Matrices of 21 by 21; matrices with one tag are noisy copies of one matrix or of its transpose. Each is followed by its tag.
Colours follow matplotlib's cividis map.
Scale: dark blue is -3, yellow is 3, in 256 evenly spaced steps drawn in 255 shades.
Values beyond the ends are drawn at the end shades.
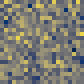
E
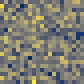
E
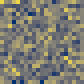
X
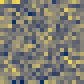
X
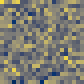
X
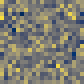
X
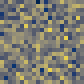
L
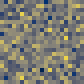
L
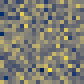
L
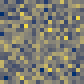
L
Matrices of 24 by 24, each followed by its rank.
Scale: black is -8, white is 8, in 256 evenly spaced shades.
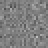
five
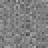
five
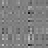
two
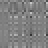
two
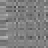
two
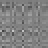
two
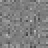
five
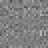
five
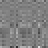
two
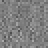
five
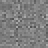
five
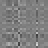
two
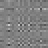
two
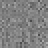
five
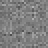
five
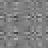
two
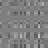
two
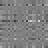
two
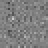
five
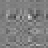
two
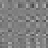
two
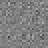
five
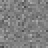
five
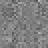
five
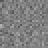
five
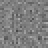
five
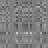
two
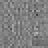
five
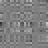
two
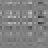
two
